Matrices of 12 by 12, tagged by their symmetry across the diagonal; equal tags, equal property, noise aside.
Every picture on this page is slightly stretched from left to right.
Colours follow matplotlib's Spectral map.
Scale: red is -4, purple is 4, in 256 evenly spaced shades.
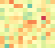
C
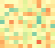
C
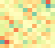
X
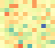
C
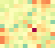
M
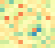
M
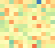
C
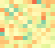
M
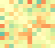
M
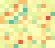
M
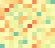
M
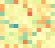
X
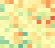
X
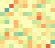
X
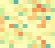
C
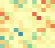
X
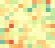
X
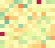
M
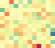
X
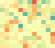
C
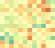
X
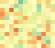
C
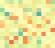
C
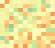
M
